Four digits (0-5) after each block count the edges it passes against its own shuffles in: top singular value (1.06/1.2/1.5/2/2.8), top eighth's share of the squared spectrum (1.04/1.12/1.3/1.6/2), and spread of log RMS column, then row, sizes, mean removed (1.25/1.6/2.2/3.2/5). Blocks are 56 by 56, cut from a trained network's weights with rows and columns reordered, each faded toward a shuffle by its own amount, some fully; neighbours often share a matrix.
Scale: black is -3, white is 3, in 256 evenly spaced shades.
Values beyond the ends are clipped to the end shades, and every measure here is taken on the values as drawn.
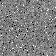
0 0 0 0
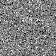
0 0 0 0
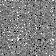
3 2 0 1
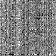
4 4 1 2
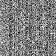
3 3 0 1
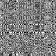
4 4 0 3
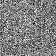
1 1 0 0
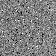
0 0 0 0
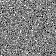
0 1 0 0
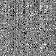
3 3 1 2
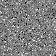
0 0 0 0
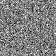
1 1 0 0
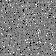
1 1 0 0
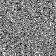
2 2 0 0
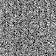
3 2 0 1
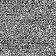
2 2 1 0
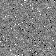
1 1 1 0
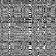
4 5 3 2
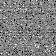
2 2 0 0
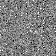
1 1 1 0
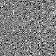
3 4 2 1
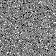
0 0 0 0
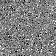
1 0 0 0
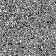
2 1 0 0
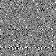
3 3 1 2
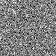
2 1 0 0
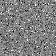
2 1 0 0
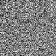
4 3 2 0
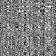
4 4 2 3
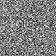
3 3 0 1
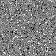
2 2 0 0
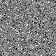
0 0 0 0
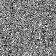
0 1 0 0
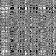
4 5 3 3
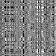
4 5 3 2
